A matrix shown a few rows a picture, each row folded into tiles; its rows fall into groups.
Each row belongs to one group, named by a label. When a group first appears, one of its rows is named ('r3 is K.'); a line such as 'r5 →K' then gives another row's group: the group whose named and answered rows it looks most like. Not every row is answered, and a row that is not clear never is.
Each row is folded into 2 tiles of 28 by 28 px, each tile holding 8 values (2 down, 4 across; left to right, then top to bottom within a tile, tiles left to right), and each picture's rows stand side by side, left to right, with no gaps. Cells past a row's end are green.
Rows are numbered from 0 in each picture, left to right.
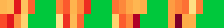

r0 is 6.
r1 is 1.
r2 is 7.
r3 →6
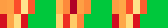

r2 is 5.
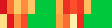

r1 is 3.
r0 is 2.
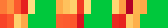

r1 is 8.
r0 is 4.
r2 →6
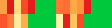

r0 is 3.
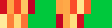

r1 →5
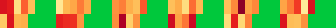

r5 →5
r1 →8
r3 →8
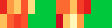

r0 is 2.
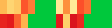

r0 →8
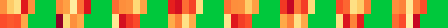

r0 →8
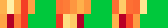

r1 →5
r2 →2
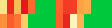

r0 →3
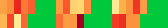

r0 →1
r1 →7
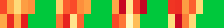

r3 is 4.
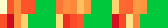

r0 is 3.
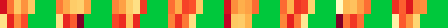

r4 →5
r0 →2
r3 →4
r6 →8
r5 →4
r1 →7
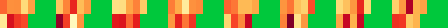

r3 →7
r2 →8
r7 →6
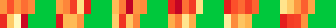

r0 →5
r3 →4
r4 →1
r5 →8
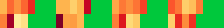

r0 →3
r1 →5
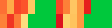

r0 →4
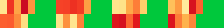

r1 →1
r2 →8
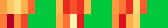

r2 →6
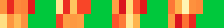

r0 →1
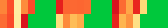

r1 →1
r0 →7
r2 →4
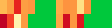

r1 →7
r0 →6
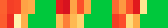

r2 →4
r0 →6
